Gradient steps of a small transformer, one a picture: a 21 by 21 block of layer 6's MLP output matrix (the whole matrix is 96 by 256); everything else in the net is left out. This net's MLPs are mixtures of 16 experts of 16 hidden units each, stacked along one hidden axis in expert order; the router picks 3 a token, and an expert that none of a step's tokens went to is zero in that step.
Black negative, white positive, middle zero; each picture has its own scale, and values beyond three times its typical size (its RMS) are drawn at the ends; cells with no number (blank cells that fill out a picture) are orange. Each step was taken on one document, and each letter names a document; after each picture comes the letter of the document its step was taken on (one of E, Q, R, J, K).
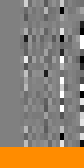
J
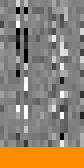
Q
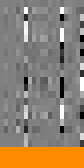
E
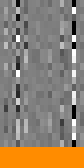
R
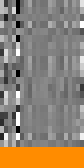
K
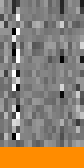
K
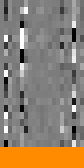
R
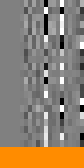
J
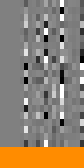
E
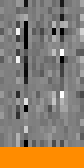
Q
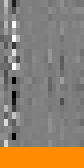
K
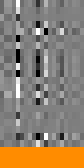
K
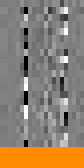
Q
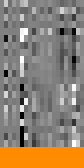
R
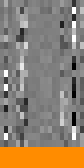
R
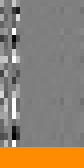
K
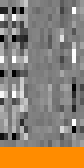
R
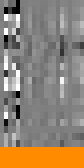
K
